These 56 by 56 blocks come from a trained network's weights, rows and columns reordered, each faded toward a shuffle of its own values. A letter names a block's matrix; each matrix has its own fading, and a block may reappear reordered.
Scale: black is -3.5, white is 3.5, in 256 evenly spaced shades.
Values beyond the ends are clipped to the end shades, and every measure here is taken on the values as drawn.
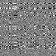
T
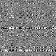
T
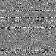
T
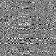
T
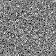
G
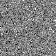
G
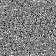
G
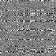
T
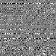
T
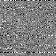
T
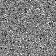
G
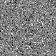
G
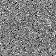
G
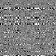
T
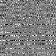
T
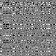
T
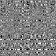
T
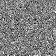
G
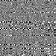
T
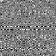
T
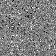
G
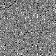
G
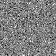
G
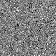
G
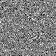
G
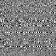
T
